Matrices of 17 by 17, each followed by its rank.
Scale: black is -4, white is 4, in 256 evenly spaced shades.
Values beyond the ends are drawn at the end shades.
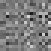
three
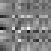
two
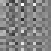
two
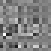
two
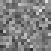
full rank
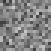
full rank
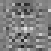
three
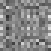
three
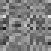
three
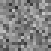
full rank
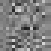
three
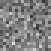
full rank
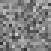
full rank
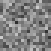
full rank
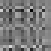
two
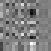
two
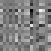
two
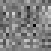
three
